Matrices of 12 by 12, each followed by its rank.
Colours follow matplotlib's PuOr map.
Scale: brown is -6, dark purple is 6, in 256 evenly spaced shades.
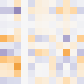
two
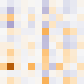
two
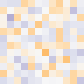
full rank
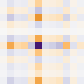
one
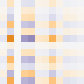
one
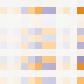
one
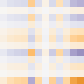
one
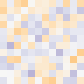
full rank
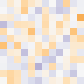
full rank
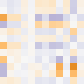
two
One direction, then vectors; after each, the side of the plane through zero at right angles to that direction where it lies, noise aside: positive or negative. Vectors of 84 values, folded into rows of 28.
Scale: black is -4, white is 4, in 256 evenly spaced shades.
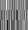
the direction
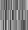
negative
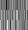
negative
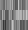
negative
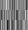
positive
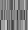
positive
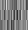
positive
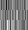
negative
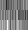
negative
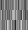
negative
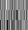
positive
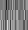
negative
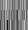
positive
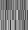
negative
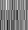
positive
